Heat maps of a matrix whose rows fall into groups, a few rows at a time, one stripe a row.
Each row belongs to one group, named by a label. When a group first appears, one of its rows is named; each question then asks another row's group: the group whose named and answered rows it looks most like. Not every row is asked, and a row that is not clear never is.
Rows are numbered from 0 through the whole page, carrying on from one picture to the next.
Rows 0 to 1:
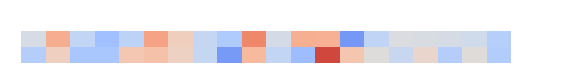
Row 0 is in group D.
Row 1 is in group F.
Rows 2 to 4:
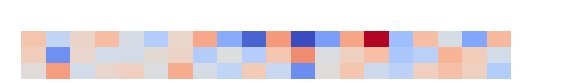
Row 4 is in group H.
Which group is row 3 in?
D
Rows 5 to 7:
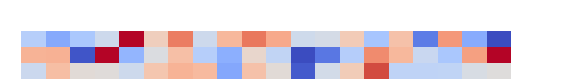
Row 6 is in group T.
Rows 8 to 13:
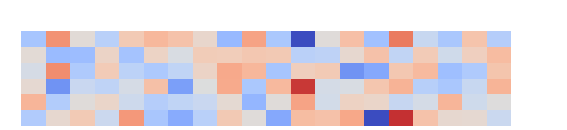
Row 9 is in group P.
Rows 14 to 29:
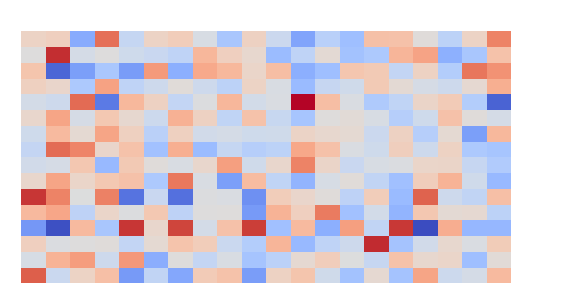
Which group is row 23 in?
H
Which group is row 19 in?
H
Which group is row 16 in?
P
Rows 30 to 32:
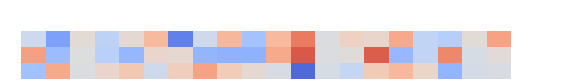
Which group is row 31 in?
D
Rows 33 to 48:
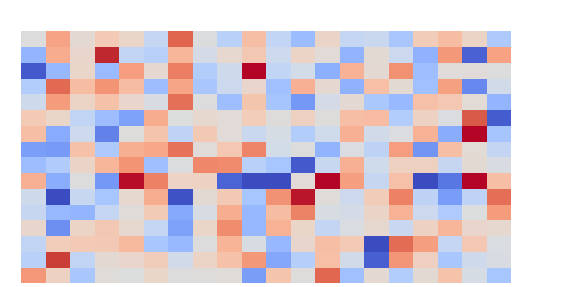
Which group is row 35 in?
F
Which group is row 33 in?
H
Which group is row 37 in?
H
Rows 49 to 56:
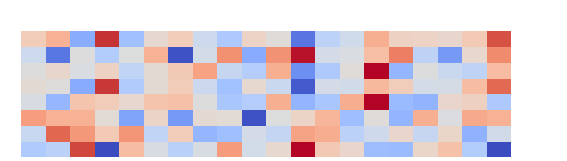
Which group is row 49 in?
T
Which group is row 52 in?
T
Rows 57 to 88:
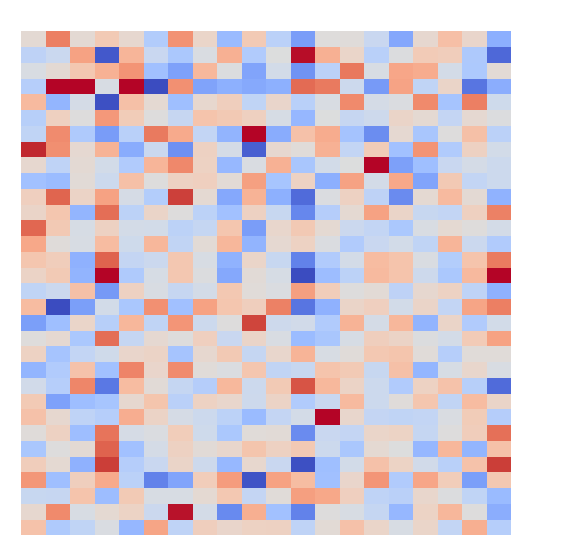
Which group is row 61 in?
P
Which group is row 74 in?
P
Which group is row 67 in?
H
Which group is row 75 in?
F
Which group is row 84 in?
T
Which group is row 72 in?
T
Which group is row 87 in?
H
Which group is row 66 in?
F
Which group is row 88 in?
P
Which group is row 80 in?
P
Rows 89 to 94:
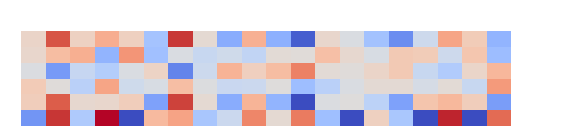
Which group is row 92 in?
T
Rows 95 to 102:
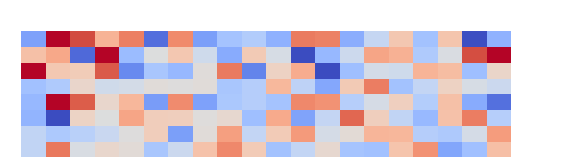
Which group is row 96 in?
T
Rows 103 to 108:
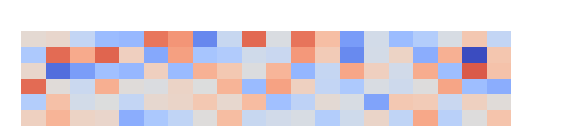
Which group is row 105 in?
P
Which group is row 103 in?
D
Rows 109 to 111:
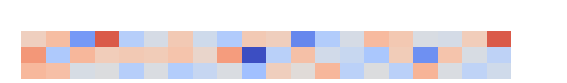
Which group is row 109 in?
T
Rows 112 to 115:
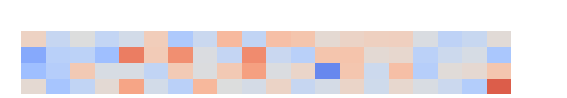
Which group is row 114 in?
F
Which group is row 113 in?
F
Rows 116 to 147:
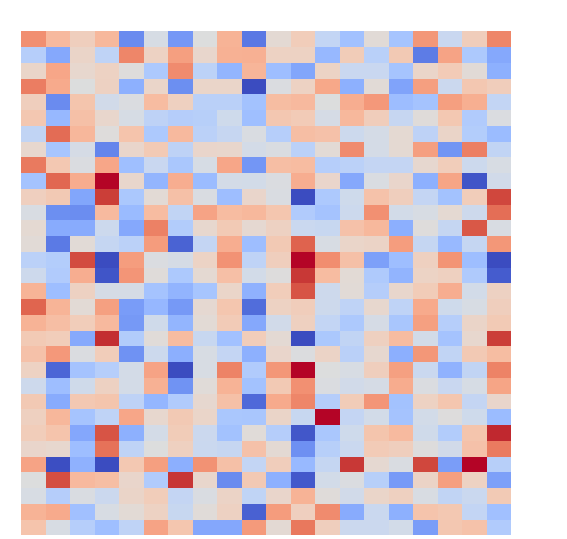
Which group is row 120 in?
D
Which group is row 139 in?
D
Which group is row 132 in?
D
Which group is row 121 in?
D
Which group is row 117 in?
F
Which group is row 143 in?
P
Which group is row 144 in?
H
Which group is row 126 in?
T
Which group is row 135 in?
T
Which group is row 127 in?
P
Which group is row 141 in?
T
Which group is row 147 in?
D
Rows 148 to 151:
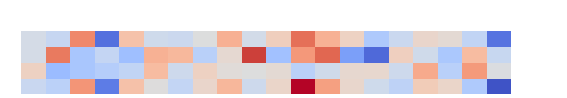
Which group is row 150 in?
P
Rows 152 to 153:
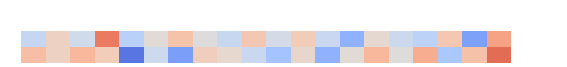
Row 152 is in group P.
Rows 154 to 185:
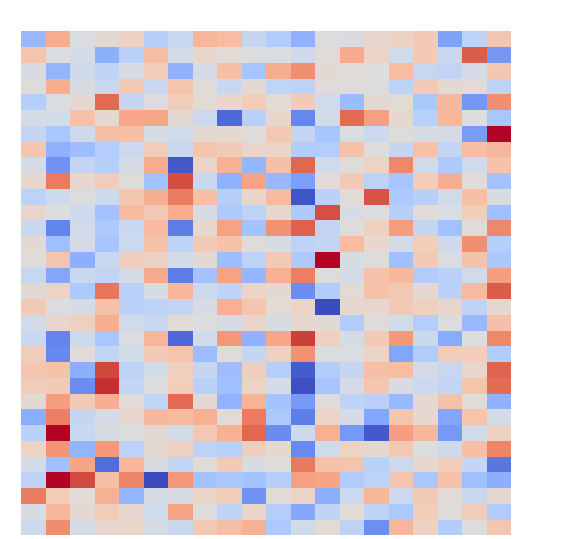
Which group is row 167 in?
P
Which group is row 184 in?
H
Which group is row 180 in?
T
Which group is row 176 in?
T
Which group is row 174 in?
D
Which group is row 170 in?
T
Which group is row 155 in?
P
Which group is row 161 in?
P
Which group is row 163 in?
H
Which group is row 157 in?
H
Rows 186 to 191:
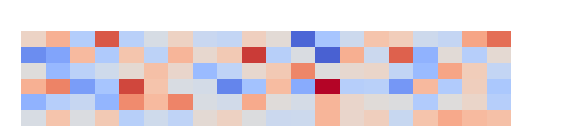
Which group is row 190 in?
F
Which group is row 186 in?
T
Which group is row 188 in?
D
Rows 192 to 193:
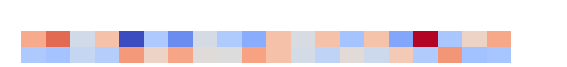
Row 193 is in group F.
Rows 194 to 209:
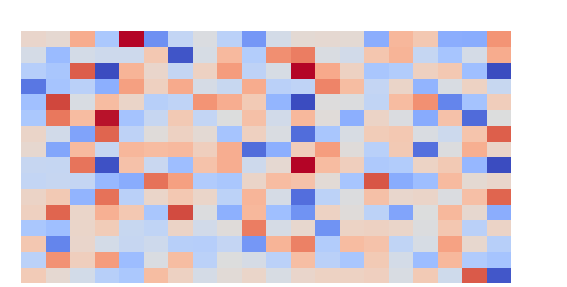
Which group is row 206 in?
F
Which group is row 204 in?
T
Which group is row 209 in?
P
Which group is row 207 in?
D
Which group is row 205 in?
H
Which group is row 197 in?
F
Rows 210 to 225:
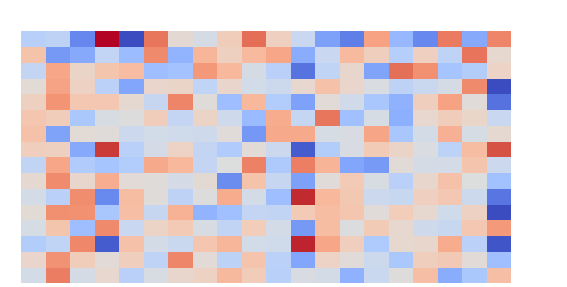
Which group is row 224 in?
H
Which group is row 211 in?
P
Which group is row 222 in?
T
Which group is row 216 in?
D
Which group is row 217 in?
T
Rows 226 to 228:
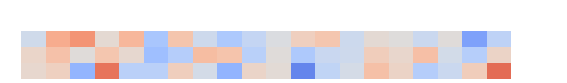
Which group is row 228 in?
T
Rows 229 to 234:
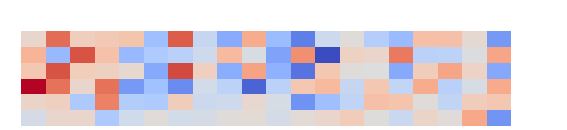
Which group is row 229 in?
H
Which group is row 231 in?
H
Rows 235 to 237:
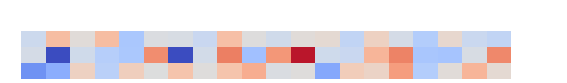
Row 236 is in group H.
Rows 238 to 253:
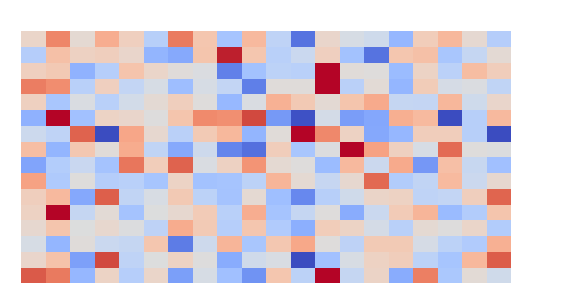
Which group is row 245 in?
D
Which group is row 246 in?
F
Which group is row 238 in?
H
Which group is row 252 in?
T
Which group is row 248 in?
T
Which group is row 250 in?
H
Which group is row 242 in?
D
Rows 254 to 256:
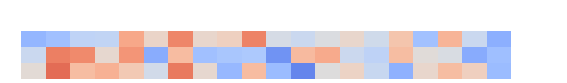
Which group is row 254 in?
F
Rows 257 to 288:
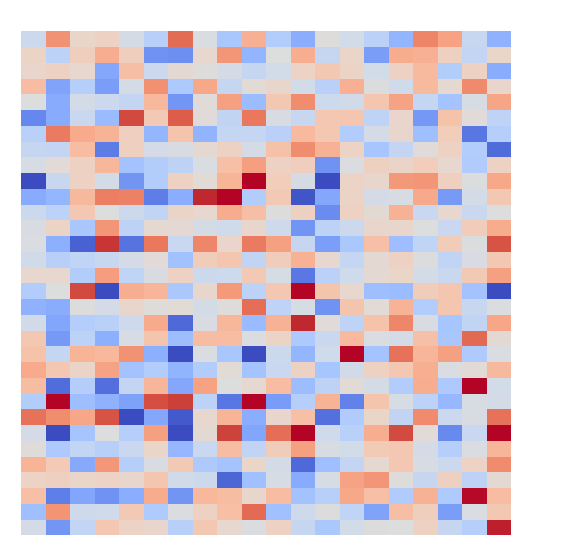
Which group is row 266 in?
F
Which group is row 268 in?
F
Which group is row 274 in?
F
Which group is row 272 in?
T
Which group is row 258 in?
D
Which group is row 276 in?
P
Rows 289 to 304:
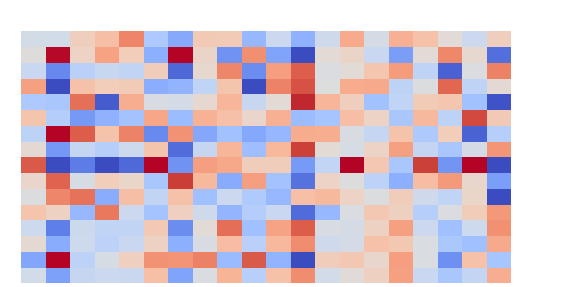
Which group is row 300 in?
T
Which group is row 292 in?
D
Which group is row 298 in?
H
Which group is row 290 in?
H
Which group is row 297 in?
P
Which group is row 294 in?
P
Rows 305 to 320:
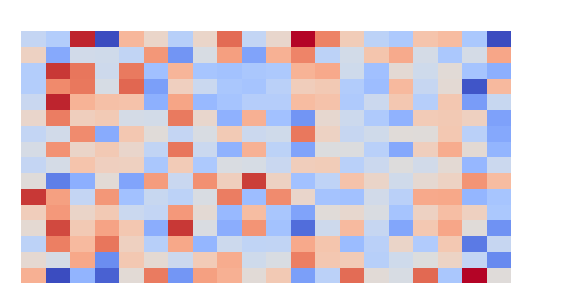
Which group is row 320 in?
P
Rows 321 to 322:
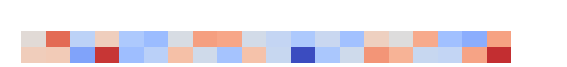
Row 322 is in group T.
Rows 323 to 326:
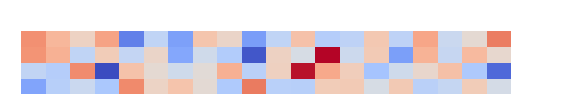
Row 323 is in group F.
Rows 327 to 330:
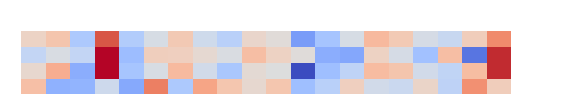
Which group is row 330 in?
P
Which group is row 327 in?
T
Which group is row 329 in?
T
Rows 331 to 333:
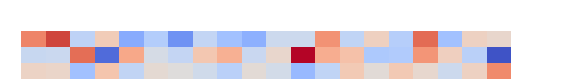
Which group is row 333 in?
T
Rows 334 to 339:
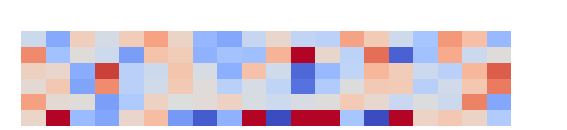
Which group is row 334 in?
D
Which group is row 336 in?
T
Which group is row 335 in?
D
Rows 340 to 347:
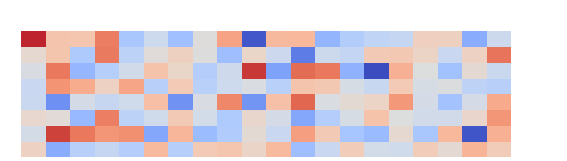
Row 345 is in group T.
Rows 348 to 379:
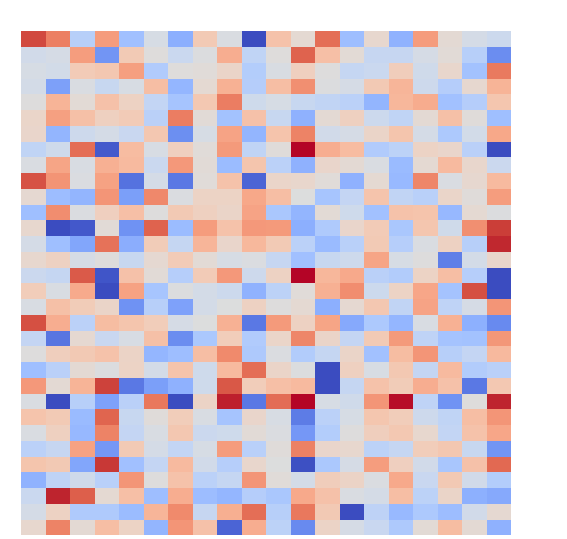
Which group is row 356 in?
H
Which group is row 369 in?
F
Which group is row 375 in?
T
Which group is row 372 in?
T
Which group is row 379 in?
H
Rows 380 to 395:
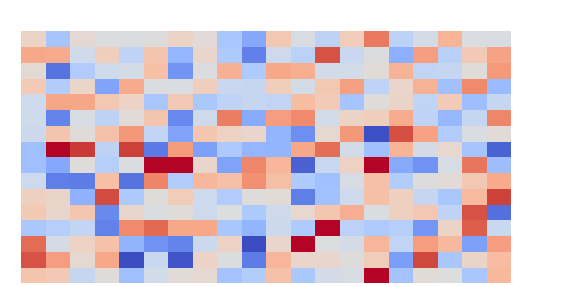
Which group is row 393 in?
D
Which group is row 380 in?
D
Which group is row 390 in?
T
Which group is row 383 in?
P
